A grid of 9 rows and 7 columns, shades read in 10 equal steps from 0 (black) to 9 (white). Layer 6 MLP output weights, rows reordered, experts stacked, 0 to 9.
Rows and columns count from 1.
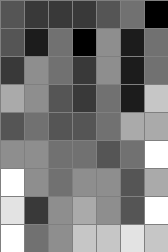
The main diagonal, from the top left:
3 1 4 2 4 4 6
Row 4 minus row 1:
3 3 1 0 1 -3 7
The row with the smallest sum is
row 1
